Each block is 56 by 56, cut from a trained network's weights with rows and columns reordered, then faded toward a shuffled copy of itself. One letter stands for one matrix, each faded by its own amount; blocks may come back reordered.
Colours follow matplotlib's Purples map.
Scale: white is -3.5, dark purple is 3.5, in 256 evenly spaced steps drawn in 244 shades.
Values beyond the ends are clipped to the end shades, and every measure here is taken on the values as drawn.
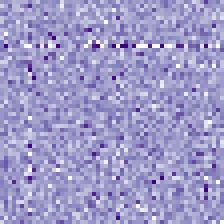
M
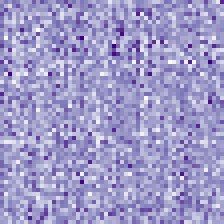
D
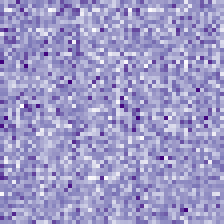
D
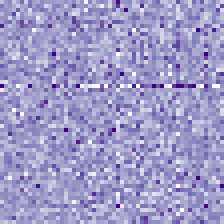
M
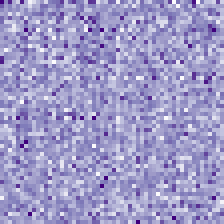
D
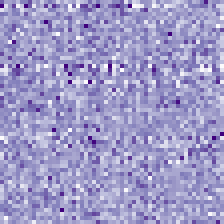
D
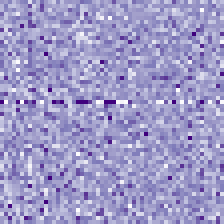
M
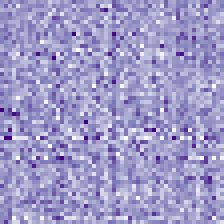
D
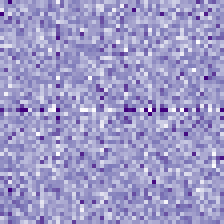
M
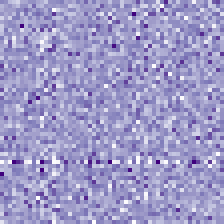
M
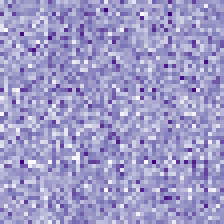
D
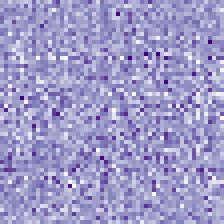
D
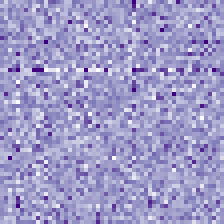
M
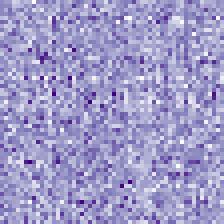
D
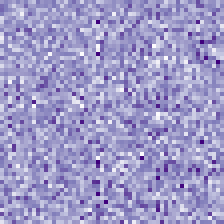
M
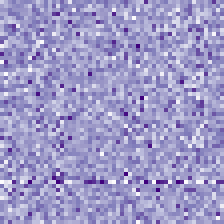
M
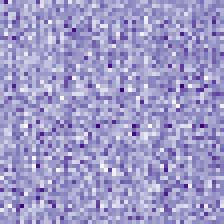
D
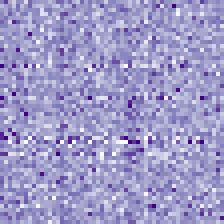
D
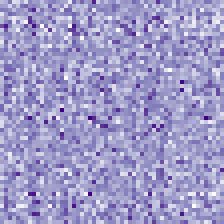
D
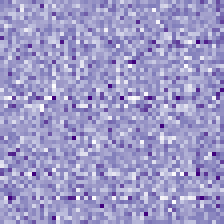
D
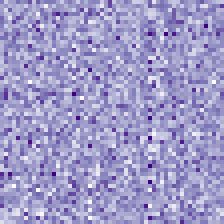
M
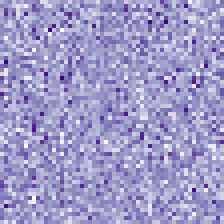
M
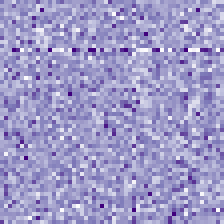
M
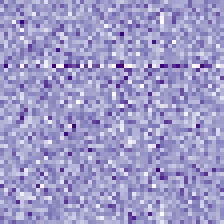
M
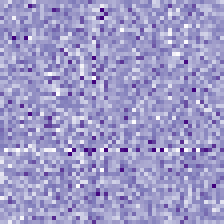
M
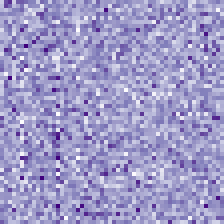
M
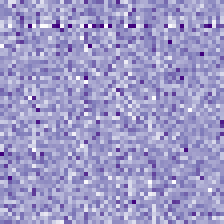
M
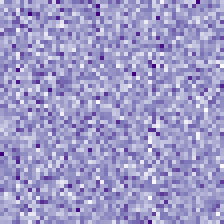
M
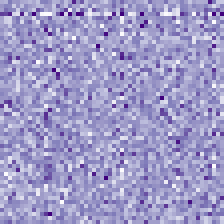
M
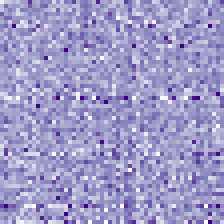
D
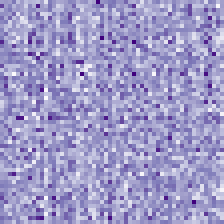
D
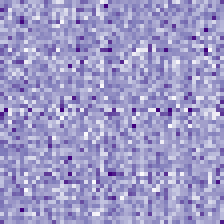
D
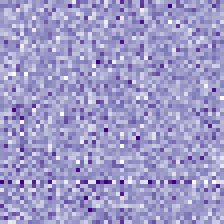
M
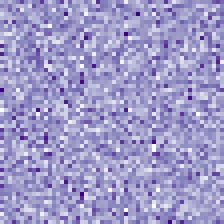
M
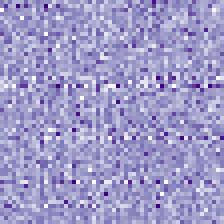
D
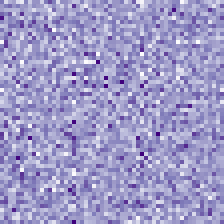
M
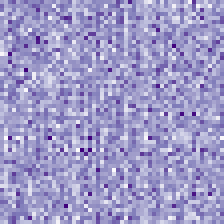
D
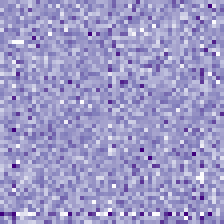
M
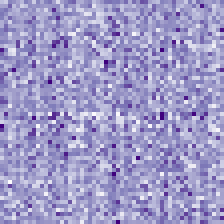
D
